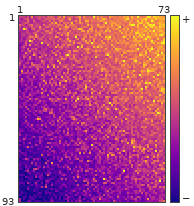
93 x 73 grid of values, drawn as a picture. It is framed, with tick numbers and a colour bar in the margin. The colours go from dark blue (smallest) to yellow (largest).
Mirror symmetry: none. Grain: fine. Ninth with the highest average: top right. Ninth with the lowest average: bottom left. Slope: up to the top right.
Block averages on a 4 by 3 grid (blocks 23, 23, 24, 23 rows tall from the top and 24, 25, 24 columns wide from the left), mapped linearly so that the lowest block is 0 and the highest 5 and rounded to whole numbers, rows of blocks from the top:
3 4 5 / 2 3 4 / 1 2 3 / 0 1 2
